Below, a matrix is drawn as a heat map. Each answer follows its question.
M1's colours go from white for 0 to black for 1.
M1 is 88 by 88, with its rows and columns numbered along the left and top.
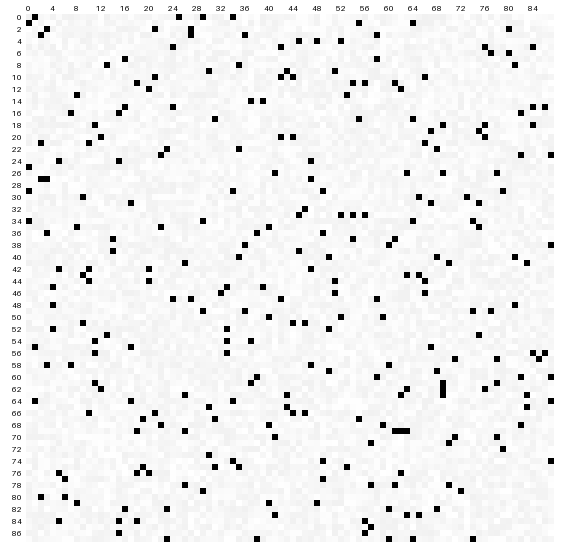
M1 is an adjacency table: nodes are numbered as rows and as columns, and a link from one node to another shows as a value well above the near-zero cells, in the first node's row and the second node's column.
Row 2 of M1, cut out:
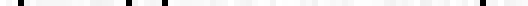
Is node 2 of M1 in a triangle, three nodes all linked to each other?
yes
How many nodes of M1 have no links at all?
1
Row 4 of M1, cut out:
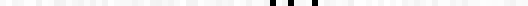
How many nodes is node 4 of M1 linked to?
3
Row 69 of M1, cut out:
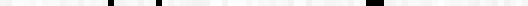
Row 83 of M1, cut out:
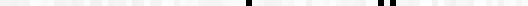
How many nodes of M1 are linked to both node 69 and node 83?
1
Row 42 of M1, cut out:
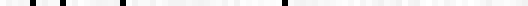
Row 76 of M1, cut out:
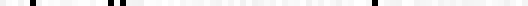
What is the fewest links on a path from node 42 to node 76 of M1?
2
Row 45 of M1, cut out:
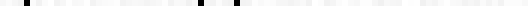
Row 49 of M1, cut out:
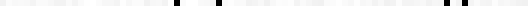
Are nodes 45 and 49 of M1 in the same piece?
yes
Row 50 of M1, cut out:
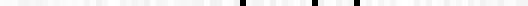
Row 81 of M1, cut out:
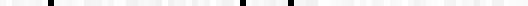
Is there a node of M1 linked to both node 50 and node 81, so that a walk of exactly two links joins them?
yes
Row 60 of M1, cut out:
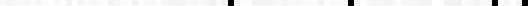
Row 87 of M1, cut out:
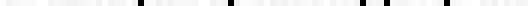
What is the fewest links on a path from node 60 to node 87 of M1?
1
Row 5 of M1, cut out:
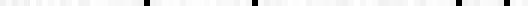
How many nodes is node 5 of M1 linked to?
4
